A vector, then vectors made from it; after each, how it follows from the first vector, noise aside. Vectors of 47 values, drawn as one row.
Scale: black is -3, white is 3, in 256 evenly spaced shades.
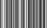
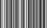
copied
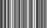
wrapped around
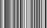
sign-scrambled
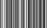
copied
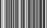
copied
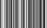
copied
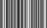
wrapped around
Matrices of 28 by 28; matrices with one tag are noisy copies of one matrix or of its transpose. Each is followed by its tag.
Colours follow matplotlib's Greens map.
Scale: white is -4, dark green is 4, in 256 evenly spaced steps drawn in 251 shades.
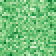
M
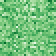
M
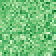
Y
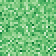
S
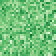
Y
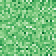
S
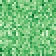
M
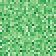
S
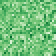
Y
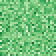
S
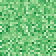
S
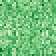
M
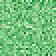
S
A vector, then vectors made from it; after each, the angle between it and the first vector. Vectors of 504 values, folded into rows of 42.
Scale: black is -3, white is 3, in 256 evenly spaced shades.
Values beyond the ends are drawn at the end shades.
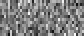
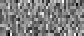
nearly parallel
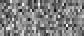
orthogonal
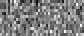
partly opposed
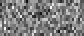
orthogonal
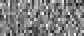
nearly parallel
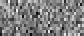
partly aligned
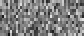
nearly parallel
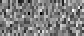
partly opposed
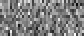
nearly parallel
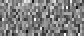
partly aligned
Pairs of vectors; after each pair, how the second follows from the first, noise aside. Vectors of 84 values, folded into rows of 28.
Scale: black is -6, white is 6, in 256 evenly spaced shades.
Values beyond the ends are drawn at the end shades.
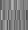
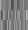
negated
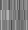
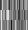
scaled up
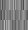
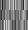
scaled up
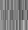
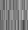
negated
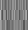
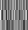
scaled up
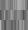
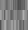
negated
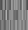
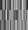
scaled up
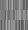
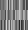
scaled up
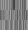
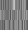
negated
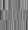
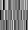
scaled up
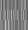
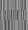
negated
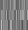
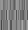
negated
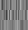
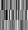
scaled up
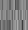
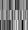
scaled up
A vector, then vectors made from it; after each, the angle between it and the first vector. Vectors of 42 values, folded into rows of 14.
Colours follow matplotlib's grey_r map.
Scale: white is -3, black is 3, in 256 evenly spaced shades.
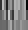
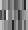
partly opposed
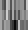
partly opposed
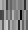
orthogonal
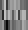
partly aligned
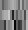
orthogonal
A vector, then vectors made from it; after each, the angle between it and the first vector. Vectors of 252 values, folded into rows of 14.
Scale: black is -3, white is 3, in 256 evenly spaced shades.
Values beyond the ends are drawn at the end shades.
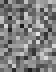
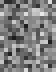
orthogonal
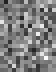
nearly parallel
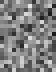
orthogonal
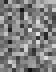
nearly parallel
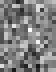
partly aligned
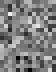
partly aligned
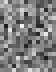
nearly opposite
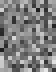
orthogonal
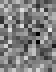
nearly opposite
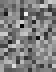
partly aligned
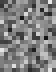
partly aligned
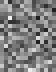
partly opposed
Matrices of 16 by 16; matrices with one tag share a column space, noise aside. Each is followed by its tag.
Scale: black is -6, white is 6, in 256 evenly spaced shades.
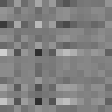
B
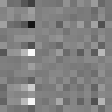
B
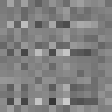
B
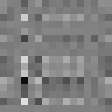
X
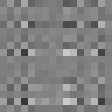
B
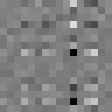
B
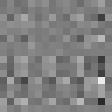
X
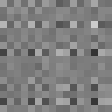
B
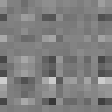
X
